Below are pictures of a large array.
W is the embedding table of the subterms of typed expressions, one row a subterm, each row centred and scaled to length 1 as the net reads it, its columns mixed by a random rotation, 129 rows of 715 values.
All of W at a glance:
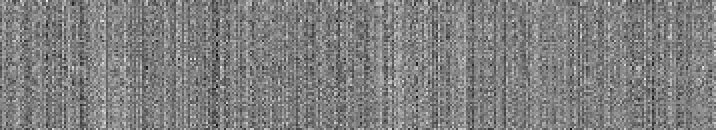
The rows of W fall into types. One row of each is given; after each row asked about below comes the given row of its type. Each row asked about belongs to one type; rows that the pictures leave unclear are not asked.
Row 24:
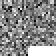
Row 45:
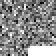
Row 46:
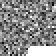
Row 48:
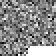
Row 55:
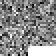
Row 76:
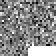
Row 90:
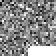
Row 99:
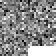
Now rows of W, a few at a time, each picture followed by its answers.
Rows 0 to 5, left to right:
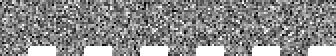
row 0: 48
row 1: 76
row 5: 45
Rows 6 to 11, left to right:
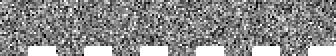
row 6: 99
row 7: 24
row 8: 99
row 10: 76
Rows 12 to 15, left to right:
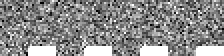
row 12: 55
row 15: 46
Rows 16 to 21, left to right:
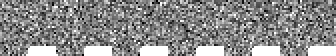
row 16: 46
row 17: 24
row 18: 90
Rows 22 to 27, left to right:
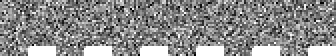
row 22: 99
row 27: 45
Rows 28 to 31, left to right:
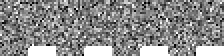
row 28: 76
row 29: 24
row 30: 76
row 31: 55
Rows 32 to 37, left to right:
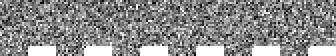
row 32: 55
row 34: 45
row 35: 55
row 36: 99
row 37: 24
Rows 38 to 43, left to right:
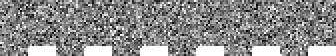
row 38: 99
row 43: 55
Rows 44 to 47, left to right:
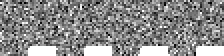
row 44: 46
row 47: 55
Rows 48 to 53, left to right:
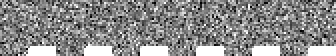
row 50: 55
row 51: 76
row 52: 45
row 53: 99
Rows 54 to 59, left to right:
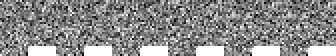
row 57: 24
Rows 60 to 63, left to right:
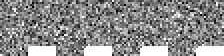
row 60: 55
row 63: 90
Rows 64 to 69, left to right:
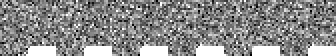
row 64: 48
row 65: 48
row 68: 55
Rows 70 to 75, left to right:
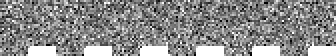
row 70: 76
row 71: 24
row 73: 55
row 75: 76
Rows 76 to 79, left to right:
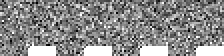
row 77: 90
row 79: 48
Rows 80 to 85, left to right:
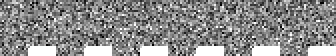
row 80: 76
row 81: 99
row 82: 55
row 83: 46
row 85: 45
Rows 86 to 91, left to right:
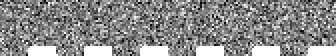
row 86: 90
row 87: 55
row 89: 76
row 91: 99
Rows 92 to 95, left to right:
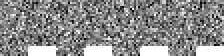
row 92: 99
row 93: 45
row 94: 24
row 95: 76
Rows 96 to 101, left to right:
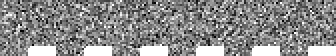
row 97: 90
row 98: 45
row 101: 55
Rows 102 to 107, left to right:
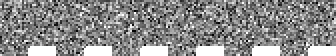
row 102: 24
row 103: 90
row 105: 99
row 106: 24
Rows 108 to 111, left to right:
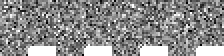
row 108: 24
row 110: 90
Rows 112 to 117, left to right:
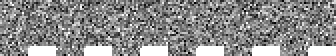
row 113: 45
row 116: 99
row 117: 76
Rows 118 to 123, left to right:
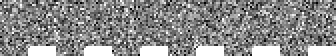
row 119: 46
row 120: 24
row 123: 99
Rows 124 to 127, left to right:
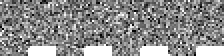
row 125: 45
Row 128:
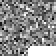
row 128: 90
